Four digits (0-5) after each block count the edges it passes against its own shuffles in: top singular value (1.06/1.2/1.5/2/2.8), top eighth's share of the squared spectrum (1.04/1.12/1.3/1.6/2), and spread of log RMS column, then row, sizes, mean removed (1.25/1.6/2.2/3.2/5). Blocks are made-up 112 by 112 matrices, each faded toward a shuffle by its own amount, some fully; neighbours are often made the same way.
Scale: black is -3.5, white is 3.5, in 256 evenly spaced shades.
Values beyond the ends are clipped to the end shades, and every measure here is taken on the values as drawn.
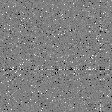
4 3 1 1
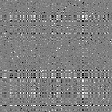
5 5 3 4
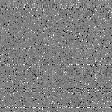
4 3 1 2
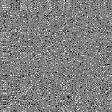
4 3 2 2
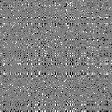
5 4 3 3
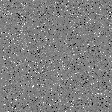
2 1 0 0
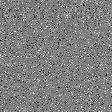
3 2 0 0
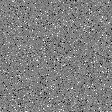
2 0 0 0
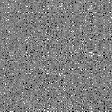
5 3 2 2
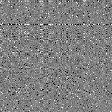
5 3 2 2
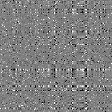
5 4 3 3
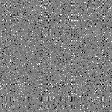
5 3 2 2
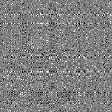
5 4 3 3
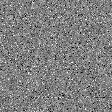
2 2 0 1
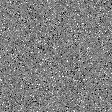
0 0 0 0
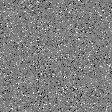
2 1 0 0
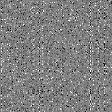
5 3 3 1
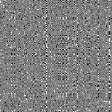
5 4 3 2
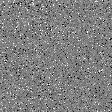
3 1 0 0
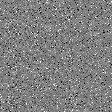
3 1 1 0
